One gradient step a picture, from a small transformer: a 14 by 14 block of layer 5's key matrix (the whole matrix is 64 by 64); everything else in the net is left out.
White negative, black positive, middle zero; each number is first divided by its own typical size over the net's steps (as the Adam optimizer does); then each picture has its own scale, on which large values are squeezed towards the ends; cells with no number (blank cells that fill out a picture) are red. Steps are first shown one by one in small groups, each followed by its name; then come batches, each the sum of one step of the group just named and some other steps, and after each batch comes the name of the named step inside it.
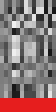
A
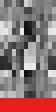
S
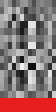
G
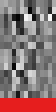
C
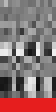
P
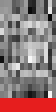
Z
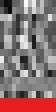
C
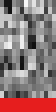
A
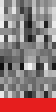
S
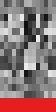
S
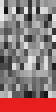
Z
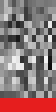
G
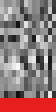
Z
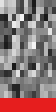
A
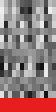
Z
